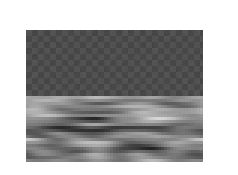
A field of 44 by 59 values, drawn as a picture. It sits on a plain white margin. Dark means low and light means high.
The table splits into 2 rows of 1 panel. Panel 1,1: low, checkered, faint in contrast. Panel 2,1: middling, streaked across, strong in contrast.
